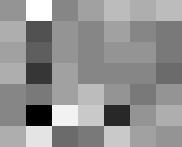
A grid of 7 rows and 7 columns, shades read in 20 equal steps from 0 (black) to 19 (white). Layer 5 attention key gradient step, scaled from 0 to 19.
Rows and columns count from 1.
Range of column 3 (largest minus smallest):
10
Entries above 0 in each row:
7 7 7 7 7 6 7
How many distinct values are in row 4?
5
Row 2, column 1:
13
